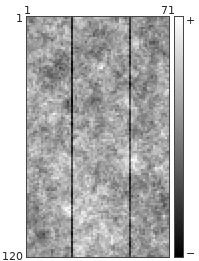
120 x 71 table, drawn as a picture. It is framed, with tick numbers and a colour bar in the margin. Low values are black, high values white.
Grain: streaks running down. Histogram: skewed, a long tail of low values. Ninth with the highest average: bottom middle. Odd lines: columns 23 and 52.
